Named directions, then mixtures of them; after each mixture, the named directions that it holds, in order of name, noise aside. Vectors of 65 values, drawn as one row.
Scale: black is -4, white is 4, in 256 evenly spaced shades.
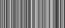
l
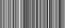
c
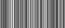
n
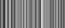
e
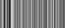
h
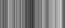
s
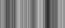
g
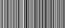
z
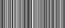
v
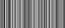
h, l, v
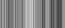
s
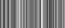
c, e, g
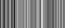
e, g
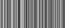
h, z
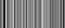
e, h, n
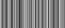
c, h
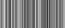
c, e, g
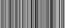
l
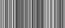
e, g, v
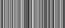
v, z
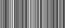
n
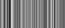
h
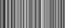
e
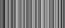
e, v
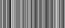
h, l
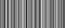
e, z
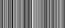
v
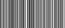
n, z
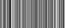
h, l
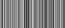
v, z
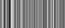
h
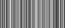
l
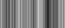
g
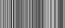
g, n, v
